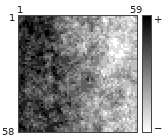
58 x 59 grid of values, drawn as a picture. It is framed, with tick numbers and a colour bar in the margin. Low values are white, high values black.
Average level on the scale: 50%. Grain: blotchy. Ninth with the highest average: top left. Ninth with the lowest average: top right. Slope: up to the left. Stripes: none.
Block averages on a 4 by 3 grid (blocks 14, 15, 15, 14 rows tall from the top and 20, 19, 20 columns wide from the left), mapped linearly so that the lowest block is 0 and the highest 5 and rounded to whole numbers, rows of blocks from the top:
520 | 530 | 431 | 531
